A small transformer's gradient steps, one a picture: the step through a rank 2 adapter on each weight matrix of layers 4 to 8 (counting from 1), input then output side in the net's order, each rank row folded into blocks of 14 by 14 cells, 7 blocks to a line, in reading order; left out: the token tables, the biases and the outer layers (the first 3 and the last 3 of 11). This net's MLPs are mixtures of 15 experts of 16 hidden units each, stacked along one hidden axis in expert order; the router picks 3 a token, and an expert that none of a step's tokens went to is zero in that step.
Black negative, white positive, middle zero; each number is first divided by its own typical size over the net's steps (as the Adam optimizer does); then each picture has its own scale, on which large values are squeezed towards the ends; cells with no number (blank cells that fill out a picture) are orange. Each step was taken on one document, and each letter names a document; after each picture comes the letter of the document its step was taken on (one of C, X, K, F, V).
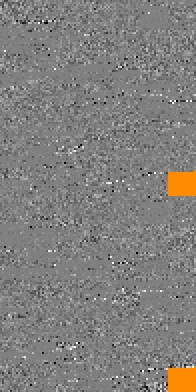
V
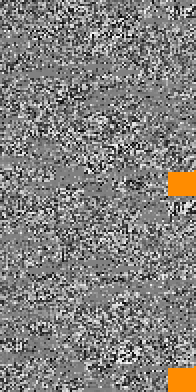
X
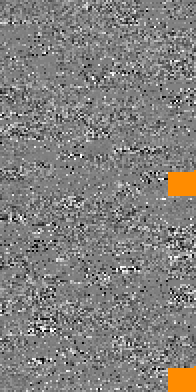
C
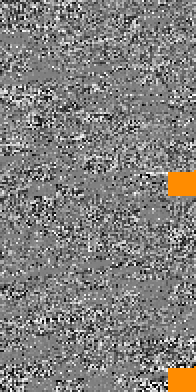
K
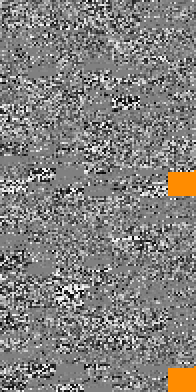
X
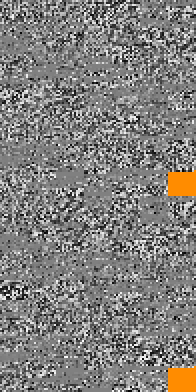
X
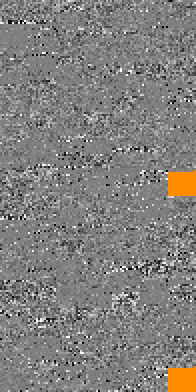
C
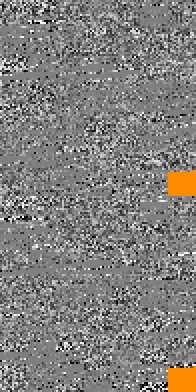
V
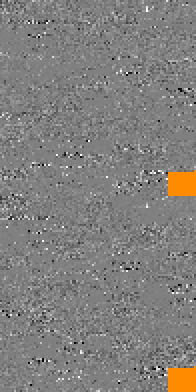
C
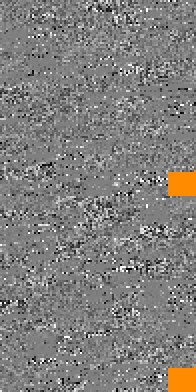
C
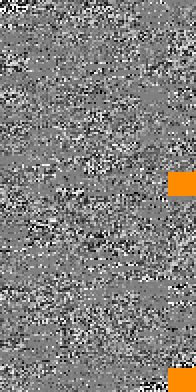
K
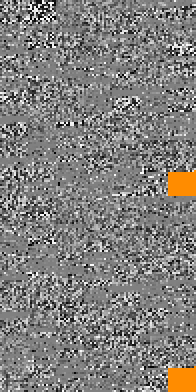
X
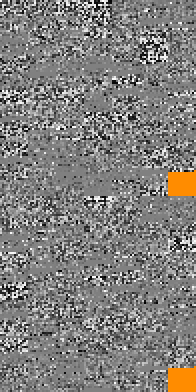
X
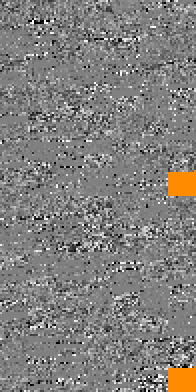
C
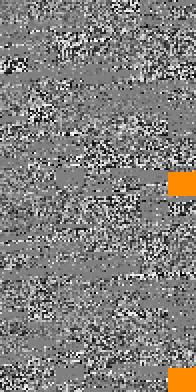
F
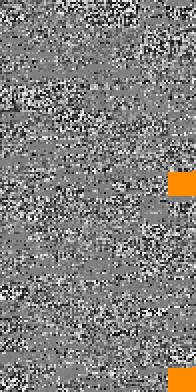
F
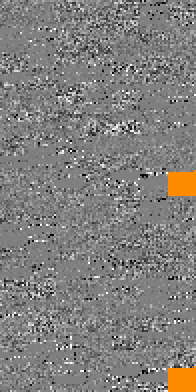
V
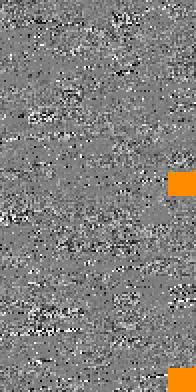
C
